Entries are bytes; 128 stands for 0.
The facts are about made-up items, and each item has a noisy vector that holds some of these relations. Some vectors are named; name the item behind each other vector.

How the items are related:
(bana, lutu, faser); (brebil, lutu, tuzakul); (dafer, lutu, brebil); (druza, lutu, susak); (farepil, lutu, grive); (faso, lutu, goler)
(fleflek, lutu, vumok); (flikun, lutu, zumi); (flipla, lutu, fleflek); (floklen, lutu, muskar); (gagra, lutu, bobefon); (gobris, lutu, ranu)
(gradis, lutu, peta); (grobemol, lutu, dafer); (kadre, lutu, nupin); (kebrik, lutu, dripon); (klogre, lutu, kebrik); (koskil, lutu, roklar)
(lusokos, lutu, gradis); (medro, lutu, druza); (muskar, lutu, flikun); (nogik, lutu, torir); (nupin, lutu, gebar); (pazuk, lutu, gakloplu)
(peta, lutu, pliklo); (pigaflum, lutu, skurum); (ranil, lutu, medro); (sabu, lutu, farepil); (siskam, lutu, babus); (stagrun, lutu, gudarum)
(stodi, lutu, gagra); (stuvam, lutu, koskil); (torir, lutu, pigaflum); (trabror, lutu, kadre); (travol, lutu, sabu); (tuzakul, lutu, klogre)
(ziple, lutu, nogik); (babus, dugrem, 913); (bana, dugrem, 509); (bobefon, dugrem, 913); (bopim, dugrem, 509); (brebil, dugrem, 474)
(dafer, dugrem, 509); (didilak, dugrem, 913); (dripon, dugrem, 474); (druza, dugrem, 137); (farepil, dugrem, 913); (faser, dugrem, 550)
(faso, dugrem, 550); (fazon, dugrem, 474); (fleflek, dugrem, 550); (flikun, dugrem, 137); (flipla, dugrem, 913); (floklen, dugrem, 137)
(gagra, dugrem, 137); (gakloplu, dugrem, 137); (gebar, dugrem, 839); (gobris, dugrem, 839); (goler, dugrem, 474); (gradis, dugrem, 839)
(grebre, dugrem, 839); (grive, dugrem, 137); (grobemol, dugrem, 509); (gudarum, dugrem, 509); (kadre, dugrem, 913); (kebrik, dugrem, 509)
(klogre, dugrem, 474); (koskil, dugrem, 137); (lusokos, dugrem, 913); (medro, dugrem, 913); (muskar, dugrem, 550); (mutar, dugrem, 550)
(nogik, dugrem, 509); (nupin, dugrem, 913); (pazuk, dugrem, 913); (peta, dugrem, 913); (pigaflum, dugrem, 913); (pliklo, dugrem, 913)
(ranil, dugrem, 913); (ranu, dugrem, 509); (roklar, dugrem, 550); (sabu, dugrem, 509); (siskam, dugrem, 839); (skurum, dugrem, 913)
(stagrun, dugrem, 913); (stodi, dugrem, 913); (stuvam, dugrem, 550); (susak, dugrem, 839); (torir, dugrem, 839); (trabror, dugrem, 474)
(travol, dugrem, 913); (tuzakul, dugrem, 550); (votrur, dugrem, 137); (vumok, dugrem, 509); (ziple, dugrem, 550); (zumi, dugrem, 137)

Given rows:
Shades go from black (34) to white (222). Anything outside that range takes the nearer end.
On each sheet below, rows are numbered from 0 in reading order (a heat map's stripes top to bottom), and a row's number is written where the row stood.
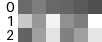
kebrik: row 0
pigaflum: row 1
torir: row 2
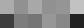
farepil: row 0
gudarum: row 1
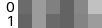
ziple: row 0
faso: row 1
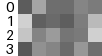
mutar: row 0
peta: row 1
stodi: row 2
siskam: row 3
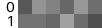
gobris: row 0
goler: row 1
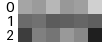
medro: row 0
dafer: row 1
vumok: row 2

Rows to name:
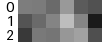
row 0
dripon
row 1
grive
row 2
sabu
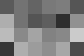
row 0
grobemol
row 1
klogre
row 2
ranil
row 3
susak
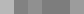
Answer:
pliklo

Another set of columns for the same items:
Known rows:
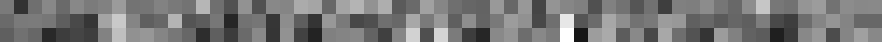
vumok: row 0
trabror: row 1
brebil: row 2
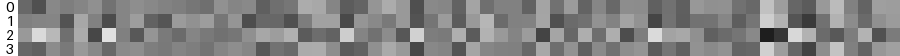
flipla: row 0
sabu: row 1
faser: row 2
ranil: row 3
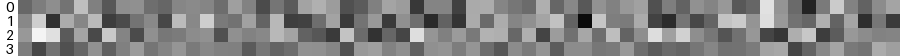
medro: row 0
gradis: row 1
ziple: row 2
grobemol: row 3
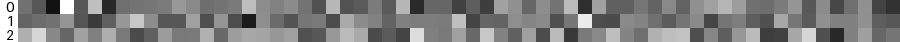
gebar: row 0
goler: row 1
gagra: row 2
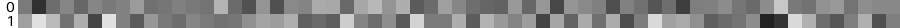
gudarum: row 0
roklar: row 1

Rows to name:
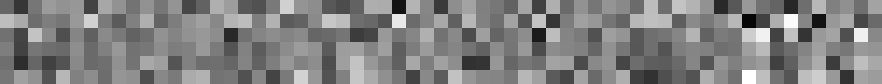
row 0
nupin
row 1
zumi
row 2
nogik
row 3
bana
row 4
kebrik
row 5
peta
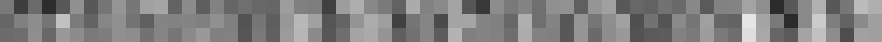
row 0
dafer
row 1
farepil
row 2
lusokos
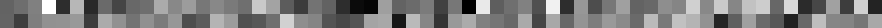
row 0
torir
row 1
kadre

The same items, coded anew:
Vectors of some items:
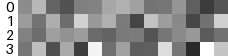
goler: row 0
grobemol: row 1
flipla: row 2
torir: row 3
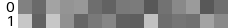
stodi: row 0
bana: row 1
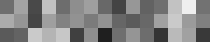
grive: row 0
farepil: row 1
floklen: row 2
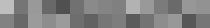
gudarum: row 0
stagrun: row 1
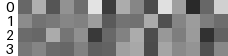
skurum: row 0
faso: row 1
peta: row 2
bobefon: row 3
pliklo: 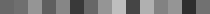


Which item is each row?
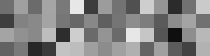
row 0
pigaflum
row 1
gakloplu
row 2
nogik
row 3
tuzakul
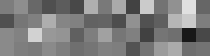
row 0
gebar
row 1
druza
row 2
trabror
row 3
medro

